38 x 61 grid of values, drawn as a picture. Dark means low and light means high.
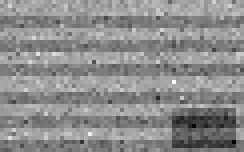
Ninth with the lowest average: bottom right. Stripes: horizontal, repeating 6 times. Odd patch: lower, in the bottom right.
